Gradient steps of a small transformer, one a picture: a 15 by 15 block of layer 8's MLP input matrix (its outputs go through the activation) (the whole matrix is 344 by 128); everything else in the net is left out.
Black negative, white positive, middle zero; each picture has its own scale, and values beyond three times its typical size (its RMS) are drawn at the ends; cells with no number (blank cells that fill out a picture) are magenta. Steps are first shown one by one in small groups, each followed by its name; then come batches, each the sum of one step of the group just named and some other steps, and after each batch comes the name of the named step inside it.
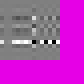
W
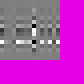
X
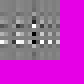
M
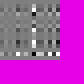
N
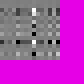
N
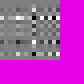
N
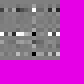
N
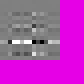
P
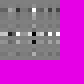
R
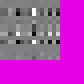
R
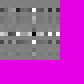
R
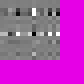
R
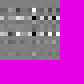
R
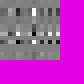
R
